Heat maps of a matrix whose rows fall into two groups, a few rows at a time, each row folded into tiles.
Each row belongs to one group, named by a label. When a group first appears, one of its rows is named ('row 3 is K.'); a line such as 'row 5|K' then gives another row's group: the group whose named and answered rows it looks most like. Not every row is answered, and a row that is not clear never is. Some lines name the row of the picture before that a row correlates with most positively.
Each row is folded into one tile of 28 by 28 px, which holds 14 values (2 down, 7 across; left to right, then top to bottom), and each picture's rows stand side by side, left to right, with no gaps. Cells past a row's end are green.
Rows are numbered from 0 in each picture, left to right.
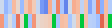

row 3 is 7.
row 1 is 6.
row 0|7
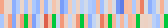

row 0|6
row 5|6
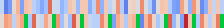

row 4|6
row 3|7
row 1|6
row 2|7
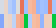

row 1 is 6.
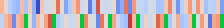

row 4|7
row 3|7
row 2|6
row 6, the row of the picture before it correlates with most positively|1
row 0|6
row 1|7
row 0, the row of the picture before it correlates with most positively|1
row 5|7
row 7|6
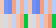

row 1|7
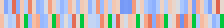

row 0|7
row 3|7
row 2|7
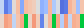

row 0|7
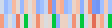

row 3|6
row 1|6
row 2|6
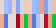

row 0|7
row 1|7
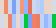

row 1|6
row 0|6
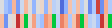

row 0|7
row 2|7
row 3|7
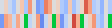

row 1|6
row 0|6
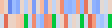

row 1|7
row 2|6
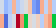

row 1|7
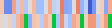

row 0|7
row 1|6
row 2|6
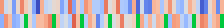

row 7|7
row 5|7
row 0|6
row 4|6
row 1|7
